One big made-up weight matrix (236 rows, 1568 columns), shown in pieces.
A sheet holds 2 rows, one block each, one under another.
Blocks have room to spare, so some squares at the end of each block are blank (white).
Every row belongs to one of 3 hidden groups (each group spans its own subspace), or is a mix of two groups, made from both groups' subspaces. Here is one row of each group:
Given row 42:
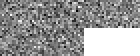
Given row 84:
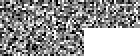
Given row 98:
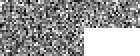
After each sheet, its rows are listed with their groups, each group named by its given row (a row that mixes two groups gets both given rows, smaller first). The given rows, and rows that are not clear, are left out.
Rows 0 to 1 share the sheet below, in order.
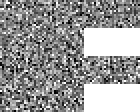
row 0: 42 and 84
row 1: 98
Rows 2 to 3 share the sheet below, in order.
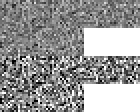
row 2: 84
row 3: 84
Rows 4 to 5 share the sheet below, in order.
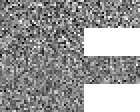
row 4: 42
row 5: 98
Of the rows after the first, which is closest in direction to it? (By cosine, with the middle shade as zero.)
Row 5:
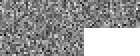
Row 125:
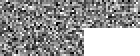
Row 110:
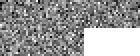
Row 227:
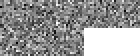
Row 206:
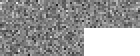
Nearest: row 206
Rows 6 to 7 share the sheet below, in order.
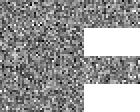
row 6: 84
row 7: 42 and 98
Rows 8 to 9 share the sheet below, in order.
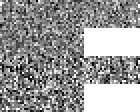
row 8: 98
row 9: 42 and 98
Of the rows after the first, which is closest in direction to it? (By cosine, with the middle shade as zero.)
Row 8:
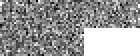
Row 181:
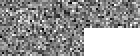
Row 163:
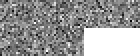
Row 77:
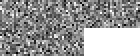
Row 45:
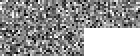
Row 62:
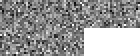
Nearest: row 45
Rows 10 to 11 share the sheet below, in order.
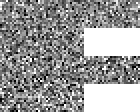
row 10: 98
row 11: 84
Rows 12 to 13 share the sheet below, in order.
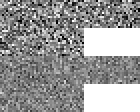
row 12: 42 and 84
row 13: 42 and 84
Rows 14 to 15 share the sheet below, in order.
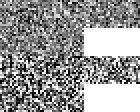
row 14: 42
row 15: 98
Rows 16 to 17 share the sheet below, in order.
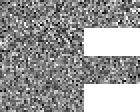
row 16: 42 and 84
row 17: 98
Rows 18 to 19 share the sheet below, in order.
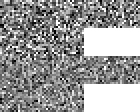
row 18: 84
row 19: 84
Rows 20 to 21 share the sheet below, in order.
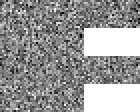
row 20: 84 and 98
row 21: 98
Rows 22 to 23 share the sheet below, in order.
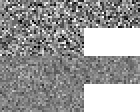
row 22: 42
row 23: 42
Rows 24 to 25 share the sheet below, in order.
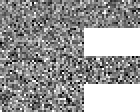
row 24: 84
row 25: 42
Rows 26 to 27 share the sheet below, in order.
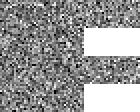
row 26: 42
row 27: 42 and 98
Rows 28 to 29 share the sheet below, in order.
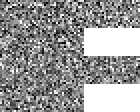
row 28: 42
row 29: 98
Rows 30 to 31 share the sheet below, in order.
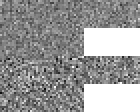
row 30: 98
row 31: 42 and 84
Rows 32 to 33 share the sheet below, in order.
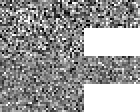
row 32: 42
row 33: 84
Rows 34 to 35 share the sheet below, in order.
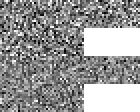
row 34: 84
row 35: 84
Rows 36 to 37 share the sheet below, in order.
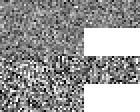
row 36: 84
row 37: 42 and 84
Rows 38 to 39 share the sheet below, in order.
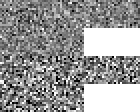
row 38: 42
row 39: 84
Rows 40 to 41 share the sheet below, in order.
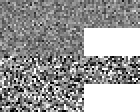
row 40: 84
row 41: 84
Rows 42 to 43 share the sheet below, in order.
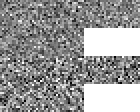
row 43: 42 and 84
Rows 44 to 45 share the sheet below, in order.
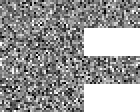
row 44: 84
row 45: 98
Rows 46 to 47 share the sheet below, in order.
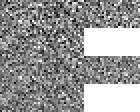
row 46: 42
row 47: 42
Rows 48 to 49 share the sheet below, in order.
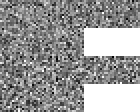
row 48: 42
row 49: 84
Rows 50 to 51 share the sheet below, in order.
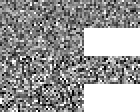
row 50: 42 and 84
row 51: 84
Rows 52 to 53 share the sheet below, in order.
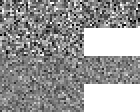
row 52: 98
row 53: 42
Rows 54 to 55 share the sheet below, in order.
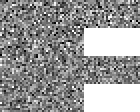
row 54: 42 and 84
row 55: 84 and 98
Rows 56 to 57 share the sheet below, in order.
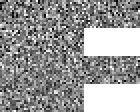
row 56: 98
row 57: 98
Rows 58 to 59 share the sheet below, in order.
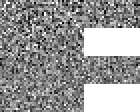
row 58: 42 and 84
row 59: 98
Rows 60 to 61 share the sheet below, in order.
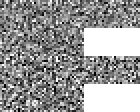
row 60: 84
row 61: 84
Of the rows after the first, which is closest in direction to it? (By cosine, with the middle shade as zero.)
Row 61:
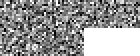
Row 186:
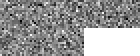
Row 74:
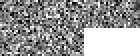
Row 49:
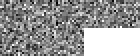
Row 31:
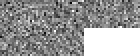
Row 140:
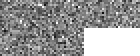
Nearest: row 140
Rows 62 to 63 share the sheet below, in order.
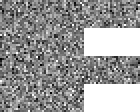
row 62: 98
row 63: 98
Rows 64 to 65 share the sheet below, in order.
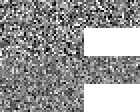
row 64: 42 and 84
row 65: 98
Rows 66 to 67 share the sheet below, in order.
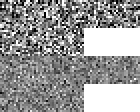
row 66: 84 and 98
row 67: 42 and 84
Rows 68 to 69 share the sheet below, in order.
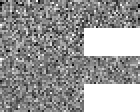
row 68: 98
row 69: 98
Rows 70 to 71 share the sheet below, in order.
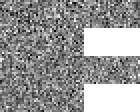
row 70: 42 and 98
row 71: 98
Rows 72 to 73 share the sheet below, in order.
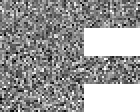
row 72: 98
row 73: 84
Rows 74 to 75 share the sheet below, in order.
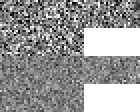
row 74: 42 and 98
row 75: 98
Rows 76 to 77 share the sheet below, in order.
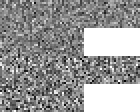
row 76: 84
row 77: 98
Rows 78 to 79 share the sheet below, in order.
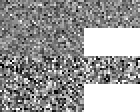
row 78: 42
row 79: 42 and 98
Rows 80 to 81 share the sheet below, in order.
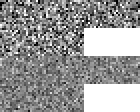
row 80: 98
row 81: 98
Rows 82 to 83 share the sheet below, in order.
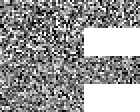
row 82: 84
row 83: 42 and 84
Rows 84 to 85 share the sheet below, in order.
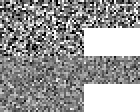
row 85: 84
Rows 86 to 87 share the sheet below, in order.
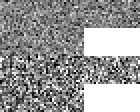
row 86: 84
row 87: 98
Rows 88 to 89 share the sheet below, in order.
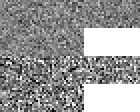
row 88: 42
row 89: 42 and 84
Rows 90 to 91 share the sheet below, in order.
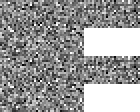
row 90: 84
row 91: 84
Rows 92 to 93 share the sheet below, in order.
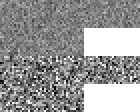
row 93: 84
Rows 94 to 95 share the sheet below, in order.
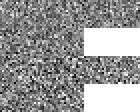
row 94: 98
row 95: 42
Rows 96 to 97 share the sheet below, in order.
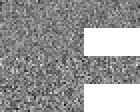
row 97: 98
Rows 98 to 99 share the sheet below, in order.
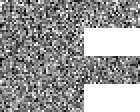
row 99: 98
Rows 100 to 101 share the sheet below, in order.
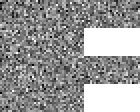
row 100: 98
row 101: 42 and 98
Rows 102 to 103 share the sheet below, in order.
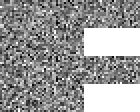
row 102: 84
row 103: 84
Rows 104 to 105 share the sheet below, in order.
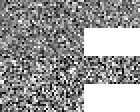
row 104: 42
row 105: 84
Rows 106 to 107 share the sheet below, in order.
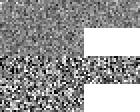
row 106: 98
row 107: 98
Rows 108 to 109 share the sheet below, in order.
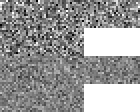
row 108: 98
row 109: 42
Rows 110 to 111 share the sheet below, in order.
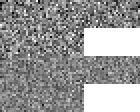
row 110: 98
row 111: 42 and 98
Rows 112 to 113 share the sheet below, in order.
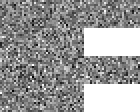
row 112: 84
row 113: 42 and 98
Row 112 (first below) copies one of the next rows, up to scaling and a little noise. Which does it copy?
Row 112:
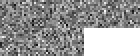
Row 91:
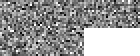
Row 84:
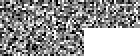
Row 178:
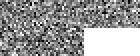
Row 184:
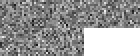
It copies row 184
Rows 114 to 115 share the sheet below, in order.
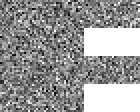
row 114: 42 and 98
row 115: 84
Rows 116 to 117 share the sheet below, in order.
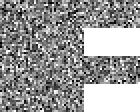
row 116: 84 and 98
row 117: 98
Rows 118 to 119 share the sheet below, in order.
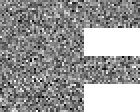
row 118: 42
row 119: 84
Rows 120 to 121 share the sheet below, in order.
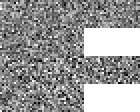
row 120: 84 and 98
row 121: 42
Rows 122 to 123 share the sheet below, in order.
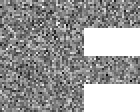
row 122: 84
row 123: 42
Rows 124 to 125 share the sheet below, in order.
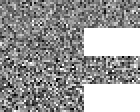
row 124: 84
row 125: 84 and 98
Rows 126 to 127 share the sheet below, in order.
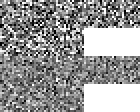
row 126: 84
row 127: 84
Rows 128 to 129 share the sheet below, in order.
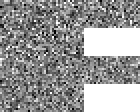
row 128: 84
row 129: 98
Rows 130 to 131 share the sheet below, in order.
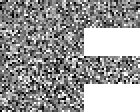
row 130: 98
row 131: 42
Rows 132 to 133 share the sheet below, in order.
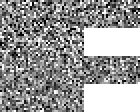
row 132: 84
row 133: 98
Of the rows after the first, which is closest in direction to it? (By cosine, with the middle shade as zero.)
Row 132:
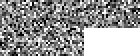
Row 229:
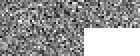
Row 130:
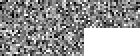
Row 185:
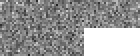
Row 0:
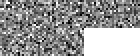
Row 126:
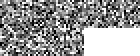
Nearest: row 126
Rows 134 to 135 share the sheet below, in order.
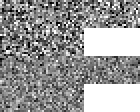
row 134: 84 and 98
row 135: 98
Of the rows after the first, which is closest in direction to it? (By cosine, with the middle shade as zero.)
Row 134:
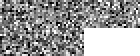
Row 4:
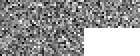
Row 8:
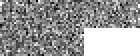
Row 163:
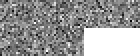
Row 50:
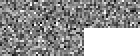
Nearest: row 8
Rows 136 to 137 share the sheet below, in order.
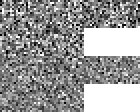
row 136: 98
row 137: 42
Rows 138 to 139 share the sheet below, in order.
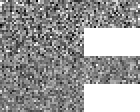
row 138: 98
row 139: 42 and 98
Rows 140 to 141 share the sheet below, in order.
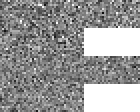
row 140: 42 and 84
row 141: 84
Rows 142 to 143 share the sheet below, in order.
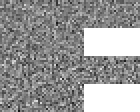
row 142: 84
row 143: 84
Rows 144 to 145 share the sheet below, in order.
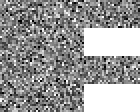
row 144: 42
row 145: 84
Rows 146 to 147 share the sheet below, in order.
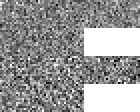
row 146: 98
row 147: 42 and 98
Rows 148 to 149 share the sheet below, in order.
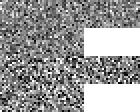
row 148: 98
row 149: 42
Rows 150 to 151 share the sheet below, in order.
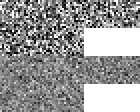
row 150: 98
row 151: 42
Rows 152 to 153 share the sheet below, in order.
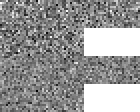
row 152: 98
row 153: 84
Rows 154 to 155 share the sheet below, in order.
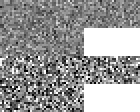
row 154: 84
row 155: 98
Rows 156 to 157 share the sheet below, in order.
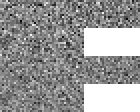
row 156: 42
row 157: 42
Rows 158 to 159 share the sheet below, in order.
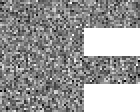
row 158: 42 and 98
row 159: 98
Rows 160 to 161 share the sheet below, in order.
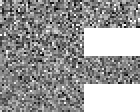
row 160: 98
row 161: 42
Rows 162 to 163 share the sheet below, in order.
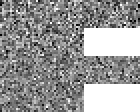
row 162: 98
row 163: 42 and 84
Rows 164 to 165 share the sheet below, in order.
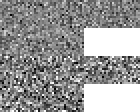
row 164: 42 and 98
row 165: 84
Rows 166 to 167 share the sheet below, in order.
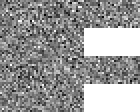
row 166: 42
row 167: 42
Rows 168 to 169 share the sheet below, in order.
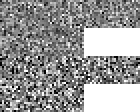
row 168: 42 and 98
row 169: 98
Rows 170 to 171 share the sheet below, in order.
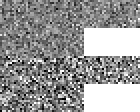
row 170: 98
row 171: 42
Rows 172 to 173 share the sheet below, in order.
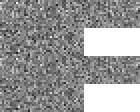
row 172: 98
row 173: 98
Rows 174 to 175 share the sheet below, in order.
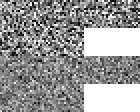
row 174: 84
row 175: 42
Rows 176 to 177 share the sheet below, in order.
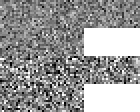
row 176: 84
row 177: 42 and 98
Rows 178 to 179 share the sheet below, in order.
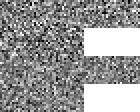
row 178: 84
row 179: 84
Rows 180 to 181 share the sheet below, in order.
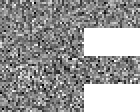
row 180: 84
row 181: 42
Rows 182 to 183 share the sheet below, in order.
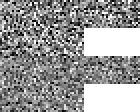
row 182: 84
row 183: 84
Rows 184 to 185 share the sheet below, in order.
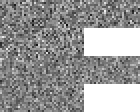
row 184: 84
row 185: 98
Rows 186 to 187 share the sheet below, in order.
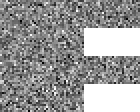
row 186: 42
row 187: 84
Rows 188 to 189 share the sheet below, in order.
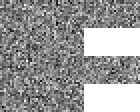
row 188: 84
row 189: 84 and 98
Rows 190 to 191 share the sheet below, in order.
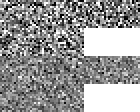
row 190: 42
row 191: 42
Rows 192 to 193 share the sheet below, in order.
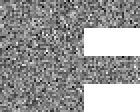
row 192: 84
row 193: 84
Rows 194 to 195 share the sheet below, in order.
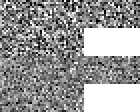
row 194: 42 and 84
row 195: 84
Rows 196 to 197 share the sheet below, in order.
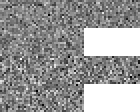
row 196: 42
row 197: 84 and 98
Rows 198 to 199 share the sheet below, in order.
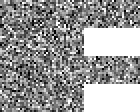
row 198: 84
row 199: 42
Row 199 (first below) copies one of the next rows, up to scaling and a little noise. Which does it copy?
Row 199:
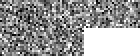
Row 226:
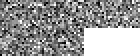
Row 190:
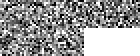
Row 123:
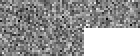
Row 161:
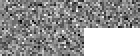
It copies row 123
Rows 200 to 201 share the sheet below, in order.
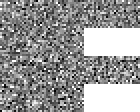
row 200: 84 and 98
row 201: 42 and 84
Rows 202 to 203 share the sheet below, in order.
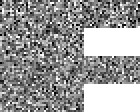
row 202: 98
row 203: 84
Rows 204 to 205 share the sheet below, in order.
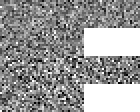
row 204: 84
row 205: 42
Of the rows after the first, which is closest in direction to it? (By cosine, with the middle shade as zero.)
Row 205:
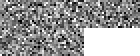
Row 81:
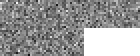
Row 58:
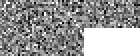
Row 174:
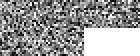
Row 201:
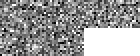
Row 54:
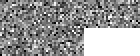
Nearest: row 58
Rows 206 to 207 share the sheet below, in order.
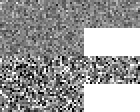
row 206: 98
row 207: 42 and 98
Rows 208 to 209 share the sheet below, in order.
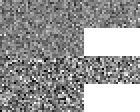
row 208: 98
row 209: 42
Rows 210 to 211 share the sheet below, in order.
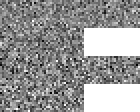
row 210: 84
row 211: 98
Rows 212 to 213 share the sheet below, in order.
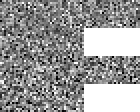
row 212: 42 and 98
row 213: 84
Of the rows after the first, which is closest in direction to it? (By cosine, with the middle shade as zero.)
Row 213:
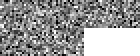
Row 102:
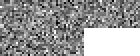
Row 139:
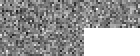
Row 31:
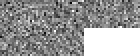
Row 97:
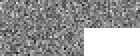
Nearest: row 102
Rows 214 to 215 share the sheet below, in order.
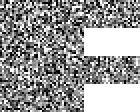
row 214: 42 and 84
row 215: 42 and 98
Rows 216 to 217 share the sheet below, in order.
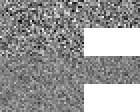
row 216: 42
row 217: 42
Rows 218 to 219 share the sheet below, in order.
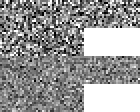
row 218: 84
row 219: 42 and 84
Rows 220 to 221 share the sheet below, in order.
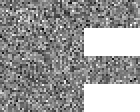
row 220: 42
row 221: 42 and 84
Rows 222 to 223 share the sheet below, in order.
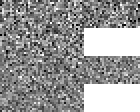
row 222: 98
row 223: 42
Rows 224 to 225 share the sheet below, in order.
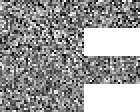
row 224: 42 and 84
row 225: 98
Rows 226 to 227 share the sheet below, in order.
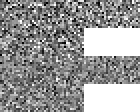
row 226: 42
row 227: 84
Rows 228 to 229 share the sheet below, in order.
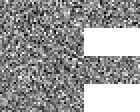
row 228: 42 and 84
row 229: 42
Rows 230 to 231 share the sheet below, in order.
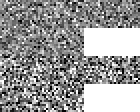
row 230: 42
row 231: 84
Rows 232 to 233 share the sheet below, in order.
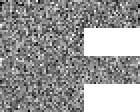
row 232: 98
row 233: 98
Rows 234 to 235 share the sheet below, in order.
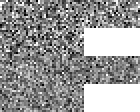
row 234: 98
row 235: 42
